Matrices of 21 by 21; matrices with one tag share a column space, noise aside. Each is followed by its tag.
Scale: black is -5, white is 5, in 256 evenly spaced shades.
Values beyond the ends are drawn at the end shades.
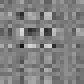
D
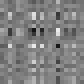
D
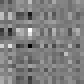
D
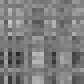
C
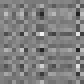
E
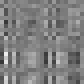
C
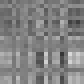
C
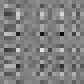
E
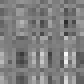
C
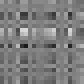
D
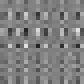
D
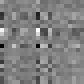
D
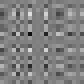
E
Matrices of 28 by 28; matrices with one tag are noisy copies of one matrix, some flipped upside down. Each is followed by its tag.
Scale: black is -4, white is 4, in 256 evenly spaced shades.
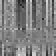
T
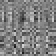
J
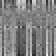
T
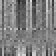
T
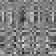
J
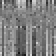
T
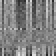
T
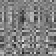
J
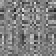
J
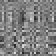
J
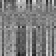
T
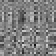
J
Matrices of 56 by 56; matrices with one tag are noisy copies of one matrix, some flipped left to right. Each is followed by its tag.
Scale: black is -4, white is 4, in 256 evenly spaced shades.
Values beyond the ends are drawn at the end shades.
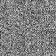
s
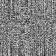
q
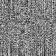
q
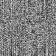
q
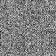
s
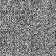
s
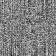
q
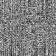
q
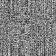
q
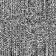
q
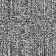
q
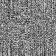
q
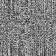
q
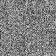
s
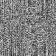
q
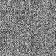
s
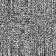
q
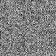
s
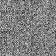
s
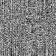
q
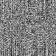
q
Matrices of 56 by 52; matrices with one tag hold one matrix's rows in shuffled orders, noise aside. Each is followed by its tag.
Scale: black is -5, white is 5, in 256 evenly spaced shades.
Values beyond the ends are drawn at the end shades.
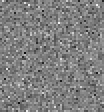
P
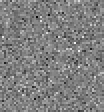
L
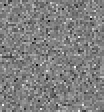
L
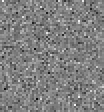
L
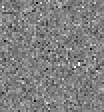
L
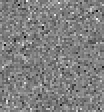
P
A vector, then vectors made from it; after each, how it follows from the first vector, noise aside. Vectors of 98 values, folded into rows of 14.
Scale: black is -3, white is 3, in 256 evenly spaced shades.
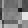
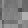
shrunk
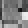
copied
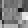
copied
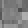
shrunk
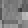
shrunk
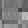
shrunk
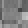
shrunk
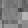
shrunk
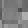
shrunk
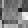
copied
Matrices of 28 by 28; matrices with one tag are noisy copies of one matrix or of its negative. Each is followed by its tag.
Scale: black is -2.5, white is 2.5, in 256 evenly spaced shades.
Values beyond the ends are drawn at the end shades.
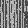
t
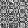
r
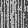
t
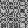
r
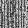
t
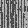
t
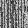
t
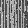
t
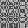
r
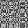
r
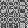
r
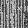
t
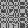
r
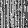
t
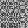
r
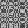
r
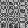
r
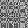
r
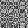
r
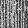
t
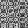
r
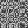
r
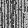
t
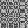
r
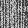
t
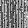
t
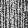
t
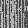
t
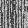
t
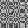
r
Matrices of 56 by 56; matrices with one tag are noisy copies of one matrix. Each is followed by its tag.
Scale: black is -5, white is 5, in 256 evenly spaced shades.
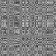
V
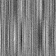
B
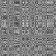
V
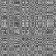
V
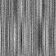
B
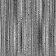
B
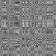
V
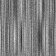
B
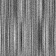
B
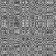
V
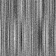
B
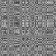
V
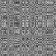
V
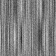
B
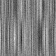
B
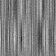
B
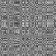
V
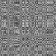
V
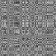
V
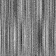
B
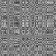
V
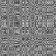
V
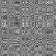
V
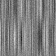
B
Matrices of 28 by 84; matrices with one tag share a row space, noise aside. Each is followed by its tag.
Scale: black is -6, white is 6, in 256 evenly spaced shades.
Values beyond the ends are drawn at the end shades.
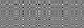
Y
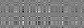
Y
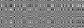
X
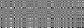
X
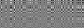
X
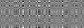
Y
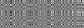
X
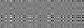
X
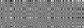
X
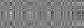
X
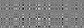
Y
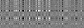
Y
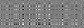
Y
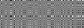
X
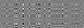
Y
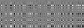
X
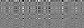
Y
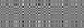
Y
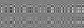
X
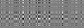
Y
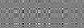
Y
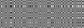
X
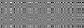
X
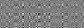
Y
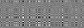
Y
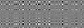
Y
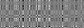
Y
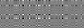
Y
